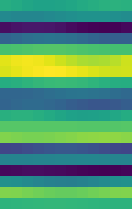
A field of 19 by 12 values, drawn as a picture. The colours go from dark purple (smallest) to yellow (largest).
The grain runs across in streaks. No overall slope runs across the table. Stripes running across repeat 3 times from top to bottom.
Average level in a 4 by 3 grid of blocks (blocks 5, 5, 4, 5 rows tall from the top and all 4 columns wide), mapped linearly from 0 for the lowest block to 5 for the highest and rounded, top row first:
0 0 0
5 5 4
4 4 4
1 1 1
